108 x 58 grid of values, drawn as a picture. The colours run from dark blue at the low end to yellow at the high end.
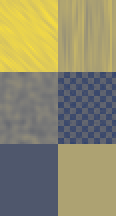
It is made of 3 by 2 panels. Panel 1,1: very high, slanting down to the right, faint in contrast. Panel 1,2: high, streaked downward, faint in contrast. Panel 2,1: middling, blotchy, faint in contrast. Panel 2,2: low, checkered. Panel 3,1: low, flat. Panel 3,2: high, flat.
